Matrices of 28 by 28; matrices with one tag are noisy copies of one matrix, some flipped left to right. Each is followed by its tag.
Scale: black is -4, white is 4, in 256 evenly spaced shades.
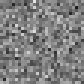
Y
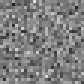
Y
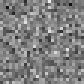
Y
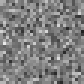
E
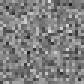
Y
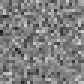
E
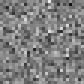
Y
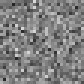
Y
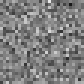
Y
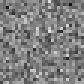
Y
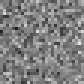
E
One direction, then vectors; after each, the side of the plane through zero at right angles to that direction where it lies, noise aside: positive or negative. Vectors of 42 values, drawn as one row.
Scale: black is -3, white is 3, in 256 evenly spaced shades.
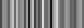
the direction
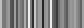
negative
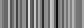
negative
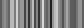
positive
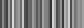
positive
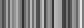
positive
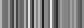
negative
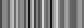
positive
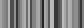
negative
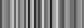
positive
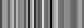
positive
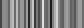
positive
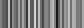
negative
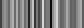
positive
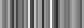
negative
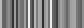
negative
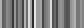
negative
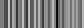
negative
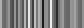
negative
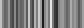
negative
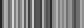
positive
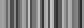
negative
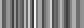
negative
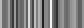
negative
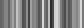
positive
